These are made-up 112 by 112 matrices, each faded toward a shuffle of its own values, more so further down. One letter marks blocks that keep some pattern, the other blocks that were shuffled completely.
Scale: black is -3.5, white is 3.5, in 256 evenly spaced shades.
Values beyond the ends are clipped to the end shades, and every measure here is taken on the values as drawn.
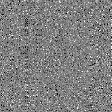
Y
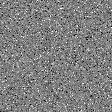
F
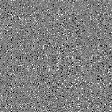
Y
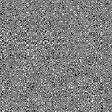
Y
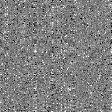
Y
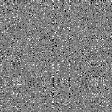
Y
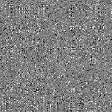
Y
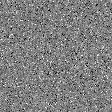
F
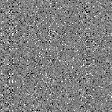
Y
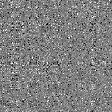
Y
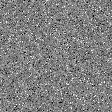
F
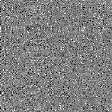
Y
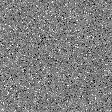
F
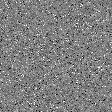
F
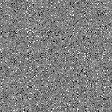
Y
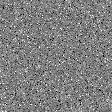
F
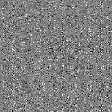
Y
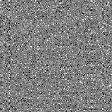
Y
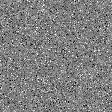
F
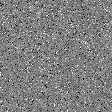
F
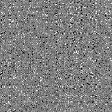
Y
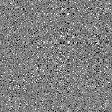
Y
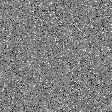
F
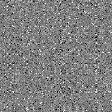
Y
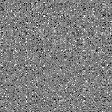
Y
